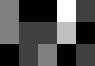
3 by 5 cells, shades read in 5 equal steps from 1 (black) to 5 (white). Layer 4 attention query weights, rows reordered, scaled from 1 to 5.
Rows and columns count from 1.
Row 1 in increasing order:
1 1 2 3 5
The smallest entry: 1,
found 5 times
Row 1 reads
3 1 1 5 2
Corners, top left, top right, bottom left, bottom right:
3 2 1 2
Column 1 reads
3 3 1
